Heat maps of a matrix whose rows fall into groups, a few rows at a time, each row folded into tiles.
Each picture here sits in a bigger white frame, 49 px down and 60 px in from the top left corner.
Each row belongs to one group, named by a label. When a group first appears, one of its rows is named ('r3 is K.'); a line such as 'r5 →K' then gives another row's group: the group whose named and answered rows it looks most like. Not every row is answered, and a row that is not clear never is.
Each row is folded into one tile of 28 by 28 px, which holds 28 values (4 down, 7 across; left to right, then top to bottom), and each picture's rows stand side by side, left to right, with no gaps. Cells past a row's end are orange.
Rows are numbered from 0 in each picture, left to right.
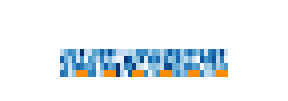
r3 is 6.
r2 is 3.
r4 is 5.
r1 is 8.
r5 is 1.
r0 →8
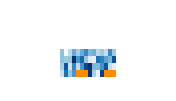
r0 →6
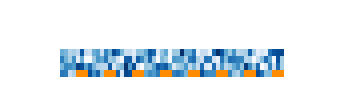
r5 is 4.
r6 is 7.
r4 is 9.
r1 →4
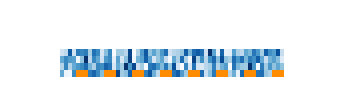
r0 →6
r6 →6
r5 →1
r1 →9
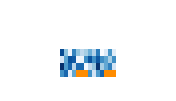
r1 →7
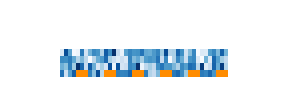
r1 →4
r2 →4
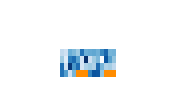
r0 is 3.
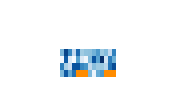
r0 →5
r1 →6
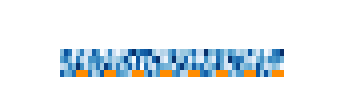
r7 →4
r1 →7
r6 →7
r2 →4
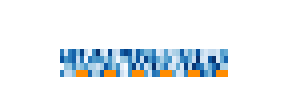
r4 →6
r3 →7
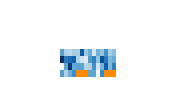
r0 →7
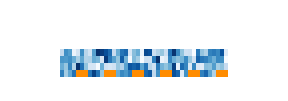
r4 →3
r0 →7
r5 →9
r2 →5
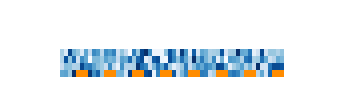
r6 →9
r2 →6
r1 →4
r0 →6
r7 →5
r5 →8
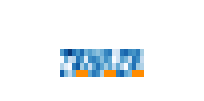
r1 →9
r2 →9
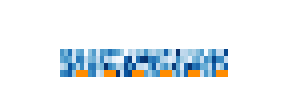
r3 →7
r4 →5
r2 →3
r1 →8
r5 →6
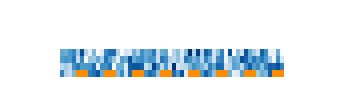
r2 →6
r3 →9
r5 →9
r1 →4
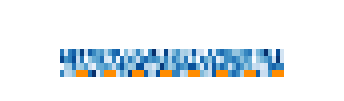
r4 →8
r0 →1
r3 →7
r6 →9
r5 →6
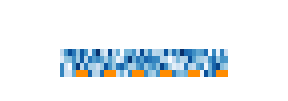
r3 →7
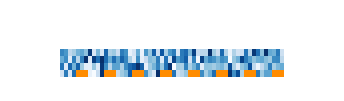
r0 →3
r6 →4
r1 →6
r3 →6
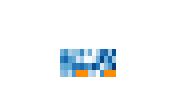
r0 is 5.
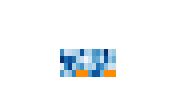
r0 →7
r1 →9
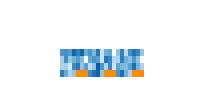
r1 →9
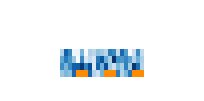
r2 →7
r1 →3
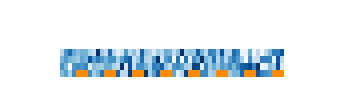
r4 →6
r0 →5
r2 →6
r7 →4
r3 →3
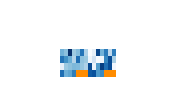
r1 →4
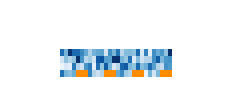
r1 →3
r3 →6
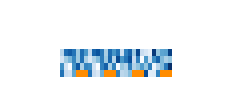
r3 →6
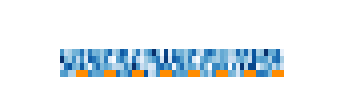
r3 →1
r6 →6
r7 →9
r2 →7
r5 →5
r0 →8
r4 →7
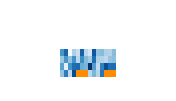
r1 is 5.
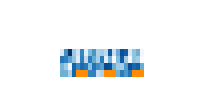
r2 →5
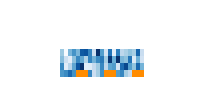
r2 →8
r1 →1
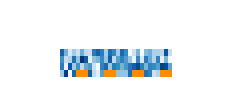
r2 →5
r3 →8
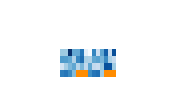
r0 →9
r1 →4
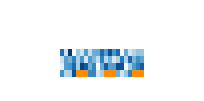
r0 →6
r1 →8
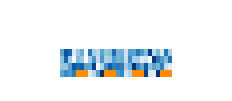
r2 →8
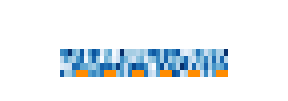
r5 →6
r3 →1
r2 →5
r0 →1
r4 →3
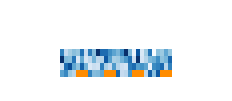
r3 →3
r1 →1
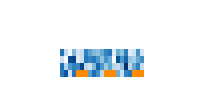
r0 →3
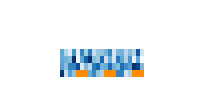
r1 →8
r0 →3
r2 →8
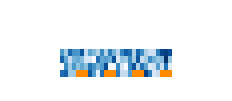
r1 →3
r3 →4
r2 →1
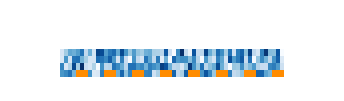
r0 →4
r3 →8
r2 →5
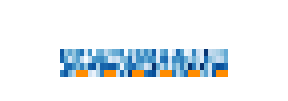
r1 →6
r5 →5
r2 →3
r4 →7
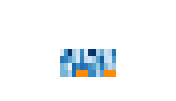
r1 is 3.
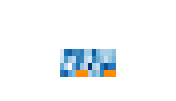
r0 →9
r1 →5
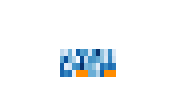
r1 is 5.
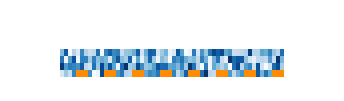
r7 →4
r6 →7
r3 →5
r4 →7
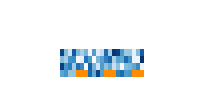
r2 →3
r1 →4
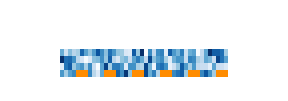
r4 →9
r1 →1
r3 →4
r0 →7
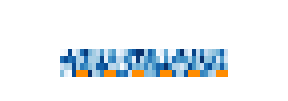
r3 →5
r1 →3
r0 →6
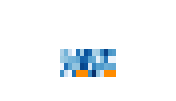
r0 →6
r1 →8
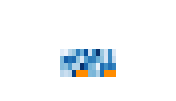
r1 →5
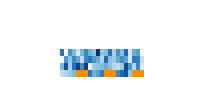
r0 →6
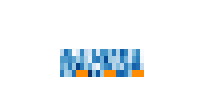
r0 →7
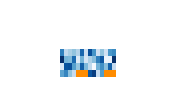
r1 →3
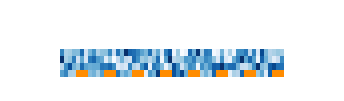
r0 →8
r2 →1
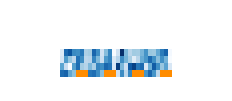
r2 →5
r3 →9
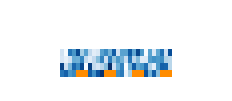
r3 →4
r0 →4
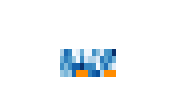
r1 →4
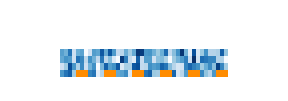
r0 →9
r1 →8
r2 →4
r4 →1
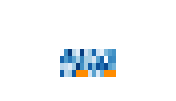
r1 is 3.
